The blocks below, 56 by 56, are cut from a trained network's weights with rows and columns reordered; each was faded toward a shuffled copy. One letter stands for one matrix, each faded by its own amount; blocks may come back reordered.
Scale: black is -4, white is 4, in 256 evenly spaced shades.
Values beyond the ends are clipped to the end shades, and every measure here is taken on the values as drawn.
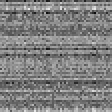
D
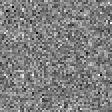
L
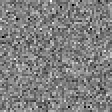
L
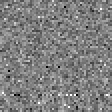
L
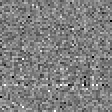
L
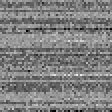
D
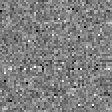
L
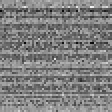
D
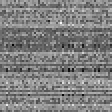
D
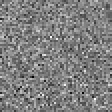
L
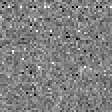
L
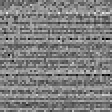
D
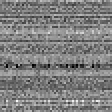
D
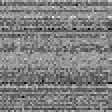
D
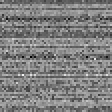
D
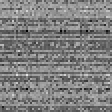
D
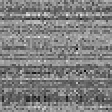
D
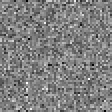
L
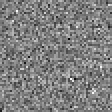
L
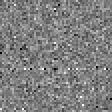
L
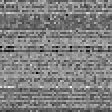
D
